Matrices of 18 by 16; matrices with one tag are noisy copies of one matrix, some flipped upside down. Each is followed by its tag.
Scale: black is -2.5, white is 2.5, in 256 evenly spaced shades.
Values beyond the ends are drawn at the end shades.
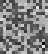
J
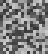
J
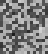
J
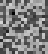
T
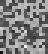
T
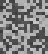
J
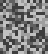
J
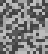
J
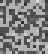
T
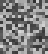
J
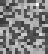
T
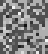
J
